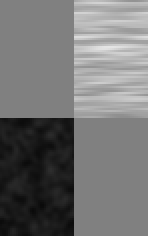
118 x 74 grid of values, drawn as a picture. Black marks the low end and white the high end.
It is made of 2 by 2 panels. Panel 1,1: middling, flat. Panel 1,2: high, streaked across. Panel 2,1: very low, blotchy, faint in contrast. Panel 2,2: middling, flat.
